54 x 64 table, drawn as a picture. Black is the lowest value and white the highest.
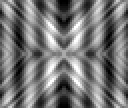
It mirrors both left to right and top to bottom. There is no seam. The ninth with the highest average is the centre. Upright stripes repeat 6 times across the table.
